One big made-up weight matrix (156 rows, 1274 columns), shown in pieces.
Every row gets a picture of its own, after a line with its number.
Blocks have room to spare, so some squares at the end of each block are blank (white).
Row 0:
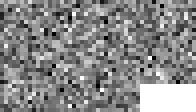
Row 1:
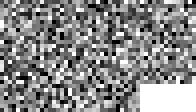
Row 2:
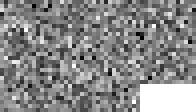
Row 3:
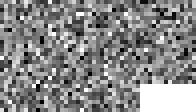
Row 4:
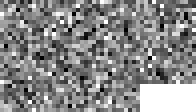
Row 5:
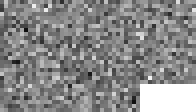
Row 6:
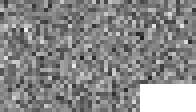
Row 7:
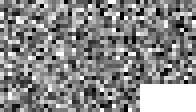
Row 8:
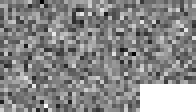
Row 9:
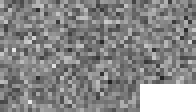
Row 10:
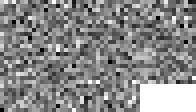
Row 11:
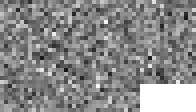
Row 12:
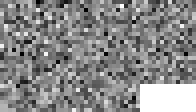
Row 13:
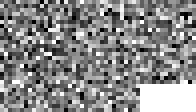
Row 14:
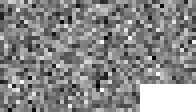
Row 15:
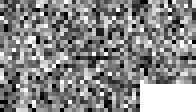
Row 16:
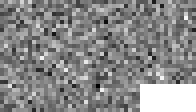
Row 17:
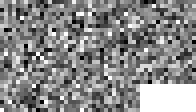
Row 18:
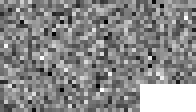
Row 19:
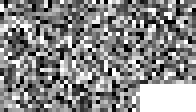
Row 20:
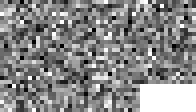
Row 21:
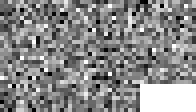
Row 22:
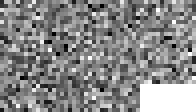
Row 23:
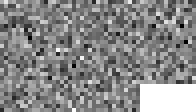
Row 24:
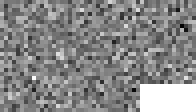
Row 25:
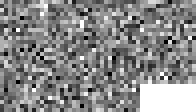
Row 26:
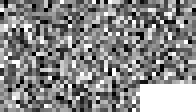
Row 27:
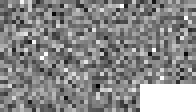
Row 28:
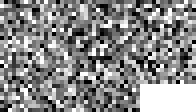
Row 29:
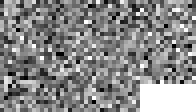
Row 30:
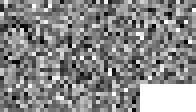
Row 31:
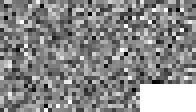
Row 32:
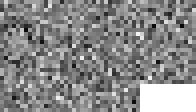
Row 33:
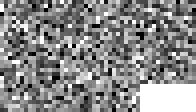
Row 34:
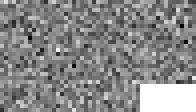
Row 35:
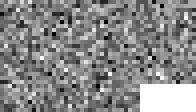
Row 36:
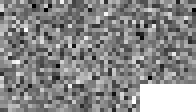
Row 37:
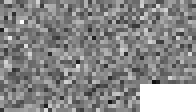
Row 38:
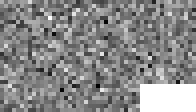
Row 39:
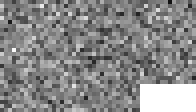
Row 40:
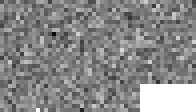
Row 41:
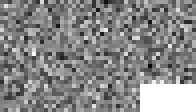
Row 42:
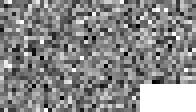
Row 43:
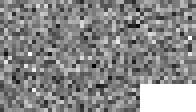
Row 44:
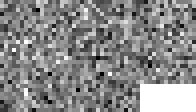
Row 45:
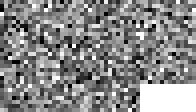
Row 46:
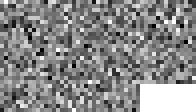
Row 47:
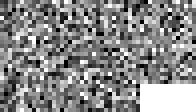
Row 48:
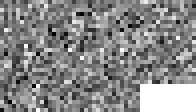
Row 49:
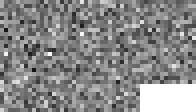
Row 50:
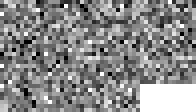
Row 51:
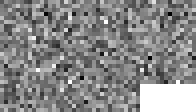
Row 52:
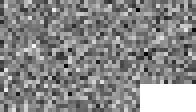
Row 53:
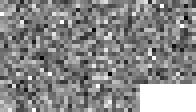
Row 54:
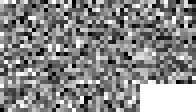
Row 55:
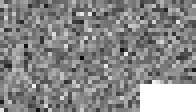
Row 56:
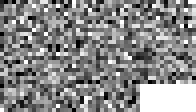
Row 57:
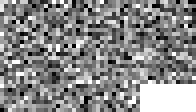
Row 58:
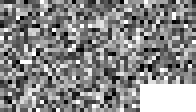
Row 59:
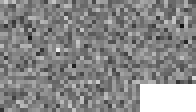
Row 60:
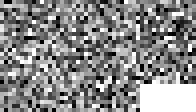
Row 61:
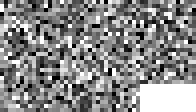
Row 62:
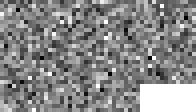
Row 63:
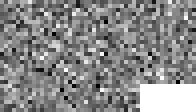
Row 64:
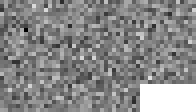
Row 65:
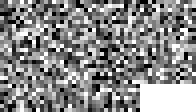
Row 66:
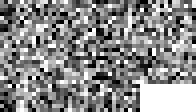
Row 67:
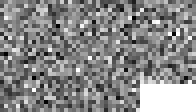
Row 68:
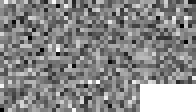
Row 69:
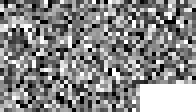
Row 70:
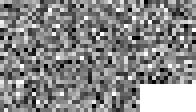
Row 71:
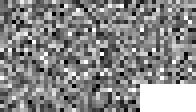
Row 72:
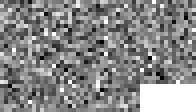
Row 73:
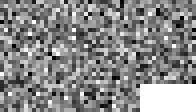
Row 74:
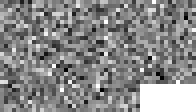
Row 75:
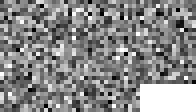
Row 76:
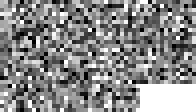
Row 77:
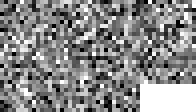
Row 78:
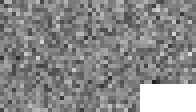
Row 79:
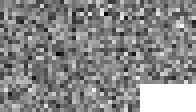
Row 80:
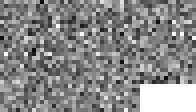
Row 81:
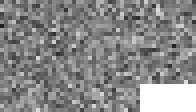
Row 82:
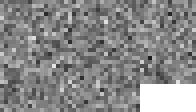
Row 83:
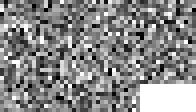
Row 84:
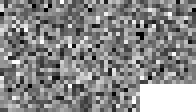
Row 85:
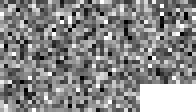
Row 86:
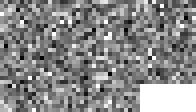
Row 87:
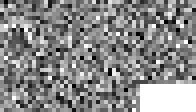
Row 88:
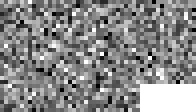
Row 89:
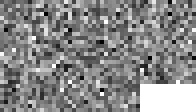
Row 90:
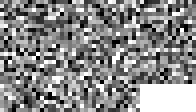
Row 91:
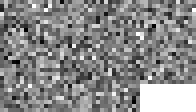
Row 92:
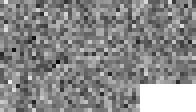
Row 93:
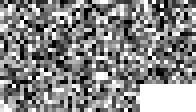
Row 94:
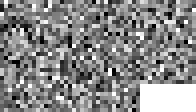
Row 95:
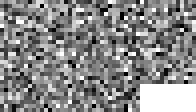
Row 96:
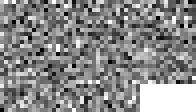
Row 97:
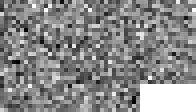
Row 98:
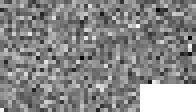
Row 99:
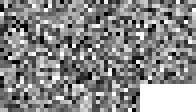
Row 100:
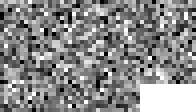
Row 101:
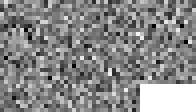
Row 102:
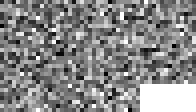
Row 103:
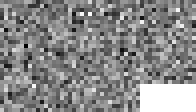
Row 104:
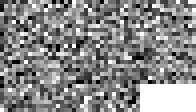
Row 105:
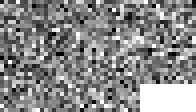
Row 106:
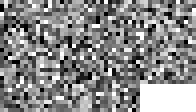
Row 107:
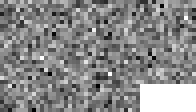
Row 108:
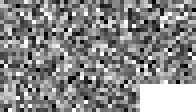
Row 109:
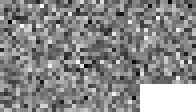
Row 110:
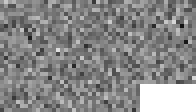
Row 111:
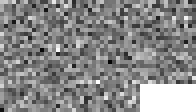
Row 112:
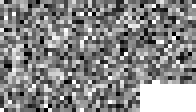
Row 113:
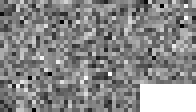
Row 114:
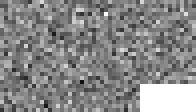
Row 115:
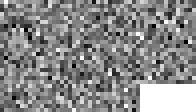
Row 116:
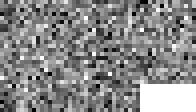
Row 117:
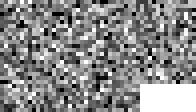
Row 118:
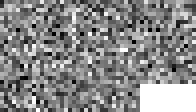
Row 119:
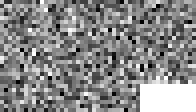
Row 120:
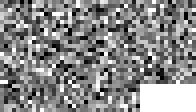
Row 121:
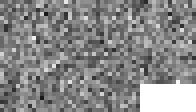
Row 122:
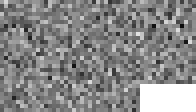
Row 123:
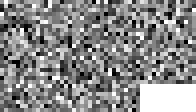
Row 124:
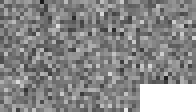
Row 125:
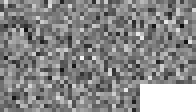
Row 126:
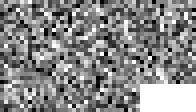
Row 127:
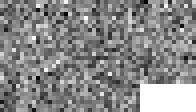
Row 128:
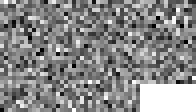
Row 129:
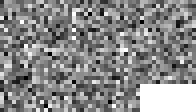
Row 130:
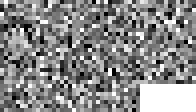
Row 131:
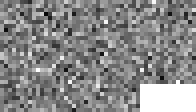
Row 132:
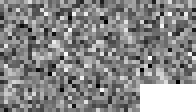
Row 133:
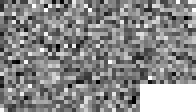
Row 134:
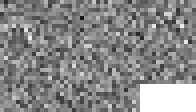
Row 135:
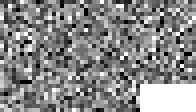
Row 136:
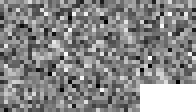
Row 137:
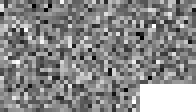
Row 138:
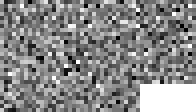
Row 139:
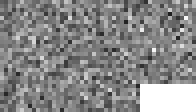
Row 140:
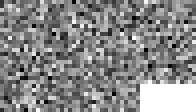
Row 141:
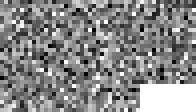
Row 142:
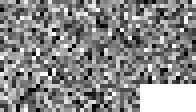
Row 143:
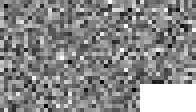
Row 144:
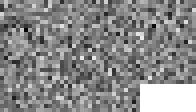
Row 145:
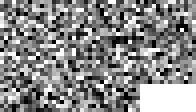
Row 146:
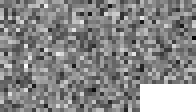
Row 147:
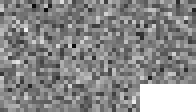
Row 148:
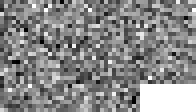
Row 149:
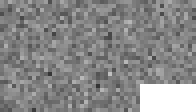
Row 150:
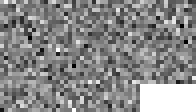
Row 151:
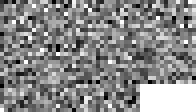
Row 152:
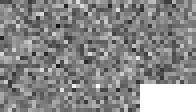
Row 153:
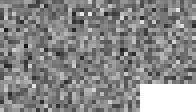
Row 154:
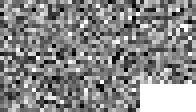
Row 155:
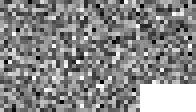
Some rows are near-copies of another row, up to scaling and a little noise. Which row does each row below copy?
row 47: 139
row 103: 153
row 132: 136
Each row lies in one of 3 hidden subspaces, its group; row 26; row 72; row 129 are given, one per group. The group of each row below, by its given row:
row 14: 72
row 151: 26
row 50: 72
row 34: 26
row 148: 26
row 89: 72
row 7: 129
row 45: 26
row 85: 72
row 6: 26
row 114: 129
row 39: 72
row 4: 72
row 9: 72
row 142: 129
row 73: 129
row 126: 72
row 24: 129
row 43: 129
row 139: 72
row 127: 72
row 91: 26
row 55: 129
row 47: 72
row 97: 26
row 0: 72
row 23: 26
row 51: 72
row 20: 72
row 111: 26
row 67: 129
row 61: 26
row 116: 72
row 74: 72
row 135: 72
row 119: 129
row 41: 129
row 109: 72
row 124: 129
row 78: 129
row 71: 72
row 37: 129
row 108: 72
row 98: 129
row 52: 129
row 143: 129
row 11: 72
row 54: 26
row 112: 129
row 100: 72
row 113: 72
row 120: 72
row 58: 129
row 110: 26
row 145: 129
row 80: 129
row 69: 26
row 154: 129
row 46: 26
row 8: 129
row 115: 26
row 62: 72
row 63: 72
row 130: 26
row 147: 26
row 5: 26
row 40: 129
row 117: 72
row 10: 26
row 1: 129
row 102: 129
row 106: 26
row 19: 26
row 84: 26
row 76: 72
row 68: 26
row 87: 26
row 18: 72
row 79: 129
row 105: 129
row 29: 129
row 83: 26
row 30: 26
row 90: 129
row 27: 72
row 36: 26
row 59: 26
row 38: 72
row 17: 129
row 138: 129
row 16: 72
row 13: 129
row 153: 129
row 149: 72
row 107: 72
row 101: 26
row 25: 129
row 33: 26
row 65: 72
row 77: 72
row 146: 129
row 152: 72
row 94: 26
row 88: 72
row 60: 129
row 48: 129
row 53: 72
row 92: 72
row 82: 72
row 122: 26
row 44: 72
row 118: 129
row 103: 129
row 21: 72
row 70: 129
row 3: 129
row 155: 129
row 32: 26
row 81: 129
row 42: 129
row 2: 26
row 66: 72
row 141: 72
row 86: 72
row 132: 72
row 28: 72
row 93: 72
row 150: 26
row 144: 26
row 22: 129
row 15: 72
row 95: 129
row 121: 72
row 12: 72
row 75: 129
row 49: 129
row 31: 129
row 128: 26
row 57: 26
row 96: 26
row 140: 129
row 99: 26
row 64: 26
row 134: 26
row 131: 72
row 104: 26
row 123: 26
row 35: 72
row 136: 72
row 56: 26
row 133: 26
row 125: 26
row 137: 26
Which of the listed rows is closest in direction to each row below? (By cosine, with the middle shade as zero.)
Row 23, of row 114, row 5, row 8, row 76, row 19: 5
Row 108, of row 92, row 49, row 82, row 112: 92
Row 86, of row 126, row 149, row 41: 41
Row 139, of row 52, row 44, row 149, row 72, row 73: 44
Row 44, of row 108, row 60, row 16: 108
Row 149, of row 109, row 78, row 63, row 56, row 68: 63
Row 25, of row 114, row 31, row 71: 114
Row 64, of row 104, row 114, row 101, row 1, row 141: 101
